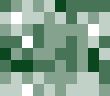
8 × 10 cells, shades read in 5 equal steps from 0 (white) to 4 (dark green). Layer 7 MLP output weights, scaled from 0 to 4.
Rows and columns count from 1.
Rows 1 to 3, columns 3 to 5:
1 2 1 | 1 1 2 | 2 3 2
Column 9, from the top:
3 2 0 1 4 4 1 1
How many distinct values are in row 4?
4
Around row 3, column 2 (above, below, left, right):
0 3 2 2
